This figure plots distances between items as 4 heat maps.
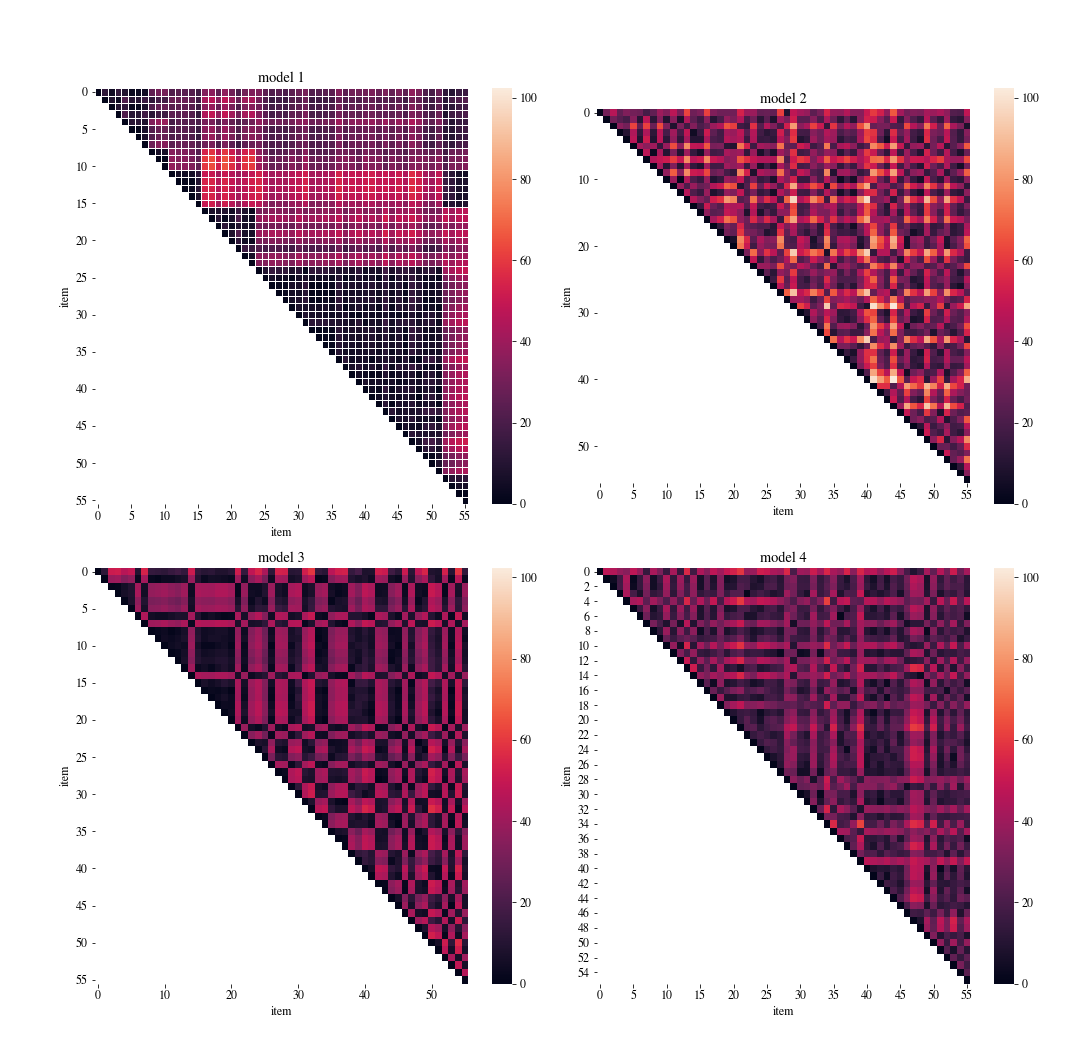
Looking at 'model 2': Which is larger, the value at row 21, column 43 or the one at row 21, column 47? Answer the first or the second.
the second
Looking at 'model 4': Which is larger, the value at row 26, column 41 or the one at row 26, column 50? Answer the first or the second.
the second
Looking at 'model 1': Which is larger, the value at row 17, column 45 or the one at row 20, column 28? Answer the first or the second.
the first
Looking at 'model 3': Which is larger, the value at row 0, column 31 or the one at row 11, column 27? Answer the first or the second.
the first
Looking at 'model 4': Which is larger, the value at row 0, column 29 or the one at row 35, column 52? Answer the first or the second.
the second
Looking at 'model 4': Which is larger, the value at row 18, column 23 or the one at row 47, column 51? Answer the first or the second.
the second
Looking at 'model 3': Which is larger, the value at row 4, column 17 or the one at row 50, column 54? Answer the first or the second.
the second
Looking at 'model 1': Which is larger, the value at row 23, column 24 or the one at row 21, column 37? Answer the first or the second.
the first
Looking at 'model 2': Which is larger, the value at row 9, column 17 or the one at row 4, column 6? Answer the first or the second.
the first
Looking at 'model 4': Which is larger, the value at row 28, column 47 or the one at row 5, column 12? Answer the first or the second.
the first
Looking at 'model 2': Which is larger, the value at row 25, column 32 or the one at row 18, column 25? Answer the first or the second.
the first
